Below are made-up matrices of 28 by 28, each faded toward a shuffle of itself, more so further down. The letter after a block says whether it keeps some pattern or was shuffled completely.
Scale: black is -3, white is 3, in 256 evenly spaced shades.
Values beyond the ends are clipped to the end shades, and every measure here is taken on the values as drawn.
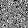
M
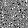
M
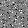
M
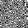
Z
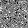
M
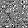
Z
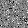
M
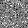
M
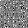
Z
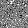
M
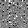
Z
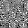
Z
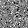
M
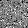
M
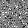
M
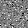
M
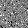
M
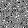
M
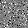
M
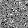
M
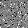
M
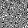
Z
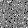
M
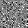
Z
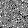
M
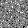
M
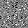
Z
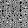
Z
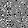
Z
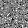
M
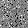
M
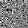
Z
